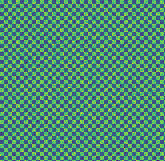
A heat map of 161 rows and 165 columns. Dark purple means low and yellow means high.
No single row or column stands out from its neighbours. Overall the values sit about 50% of the way up the scale. The values fall into two levels. No overall slope runs across the table. The field is checkered.
